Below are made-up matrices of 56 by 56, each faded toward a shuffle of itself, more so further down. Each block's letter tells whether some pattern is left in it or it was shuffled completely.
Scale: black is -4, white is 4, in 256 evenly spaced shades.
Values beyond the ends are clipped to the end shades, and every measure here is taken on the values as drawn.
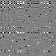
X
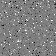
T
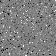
T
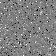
T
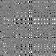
X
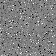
T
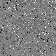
T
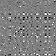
X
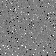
T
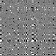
X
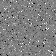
T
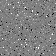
T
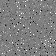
T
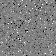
T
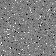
T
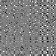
X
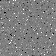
T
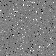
T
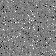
T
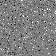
T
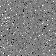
T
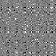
X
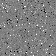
T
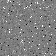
T
